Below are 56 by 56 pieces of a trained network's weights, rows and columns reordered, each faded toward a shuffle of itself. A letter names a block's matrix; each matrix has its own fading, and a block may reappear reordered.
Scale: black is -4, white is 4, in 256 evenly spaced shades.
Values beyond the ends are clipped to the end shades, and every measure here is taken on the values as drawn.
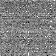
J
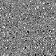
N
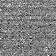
J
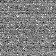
J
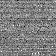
J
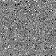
N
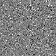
N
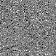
N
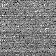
J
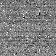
J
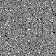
N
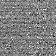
J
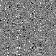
N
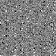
N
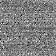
J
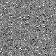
N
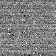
J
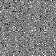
N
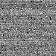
J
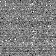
J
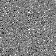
N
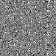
N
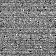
J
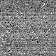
J
